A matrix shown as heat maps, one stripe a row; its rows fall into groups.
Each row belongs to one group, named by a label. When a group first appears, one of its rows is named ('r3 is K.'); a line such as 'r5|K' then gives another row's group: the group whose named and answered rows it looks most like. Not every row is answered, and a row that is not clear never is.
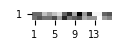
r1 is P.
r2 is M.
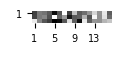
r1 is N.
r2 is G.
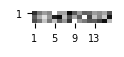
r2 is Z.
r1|G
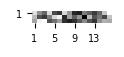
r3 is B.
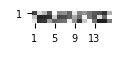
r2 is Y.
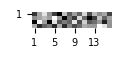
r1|Z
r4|M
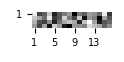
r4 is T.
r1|M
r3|N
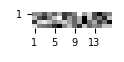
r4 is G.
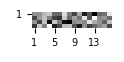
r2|Z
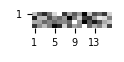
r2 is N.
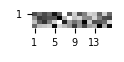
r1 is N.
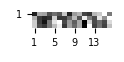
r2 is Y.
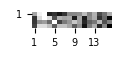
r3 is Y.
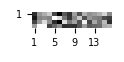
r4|B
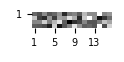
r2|N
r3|B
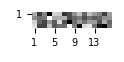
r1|T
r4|N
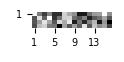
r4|Z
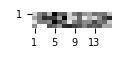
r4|B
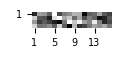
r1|Y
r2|T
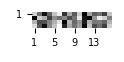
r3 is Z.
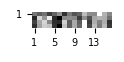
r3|Z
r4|Z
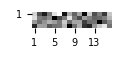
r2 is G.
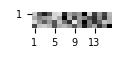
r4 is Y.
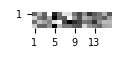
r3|B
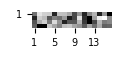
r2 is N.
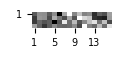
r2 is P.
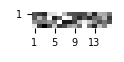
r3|P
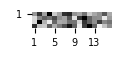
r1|T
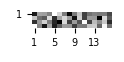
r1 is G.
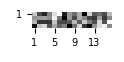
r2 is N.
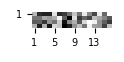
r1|Y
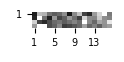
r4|B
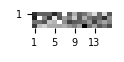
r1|N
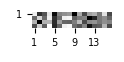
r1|M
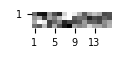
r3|B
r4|T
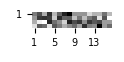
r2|Y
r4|M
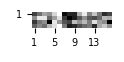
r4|B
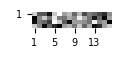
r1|T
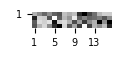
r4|Z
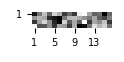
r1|P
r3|Z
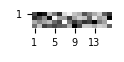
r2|G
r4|M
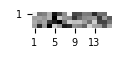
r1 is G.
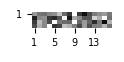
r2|N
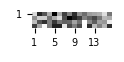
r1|M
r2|B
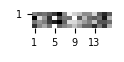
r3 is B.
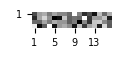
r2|Z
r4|M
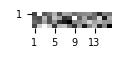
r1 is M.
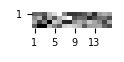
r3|T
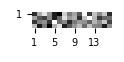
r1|Z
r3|G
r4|T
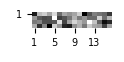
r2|Y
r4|T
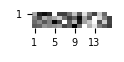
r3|N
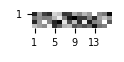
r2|B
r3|Z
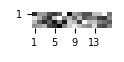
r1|N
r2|T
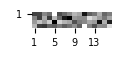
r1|Y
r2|T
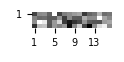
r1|Y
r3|B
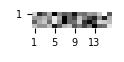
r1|M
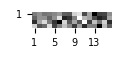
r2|P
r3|Z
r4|M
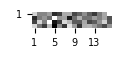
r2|G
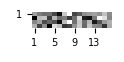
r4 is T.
